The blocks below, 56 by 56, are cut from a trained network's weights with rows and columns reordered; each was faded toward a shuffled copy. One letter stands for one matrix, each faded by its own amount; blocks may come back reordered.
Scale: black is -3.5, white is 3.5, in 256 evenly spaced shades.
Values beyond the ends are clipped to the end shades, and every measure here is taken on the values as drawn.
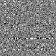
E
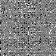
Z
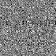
E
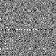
E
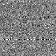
E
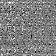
Z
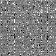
Z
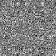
E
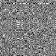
E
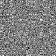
E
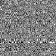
E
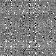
Z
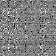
Z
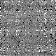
Z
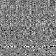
E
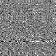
E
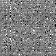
Z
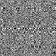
E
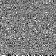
E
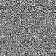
E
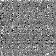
Z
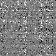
Z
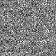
E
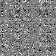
Z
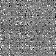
Z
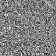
E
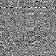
E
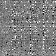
Z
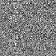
E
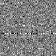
E
